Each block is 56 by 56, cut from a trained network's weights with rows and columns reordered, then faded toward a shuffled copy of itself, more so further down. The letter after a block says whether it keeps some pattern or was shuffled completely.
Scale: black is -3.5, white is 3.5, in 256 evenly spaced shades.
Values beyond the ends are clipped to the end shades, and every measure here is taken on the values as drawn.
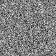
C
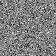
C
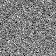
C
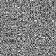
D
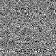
D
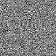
D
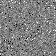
C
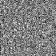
D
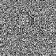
D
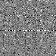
D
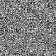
D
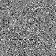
D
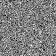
C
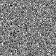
D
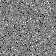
C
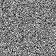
C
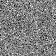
C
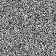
C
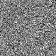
D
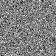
C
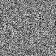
D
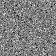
C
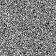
C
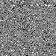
D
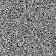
C
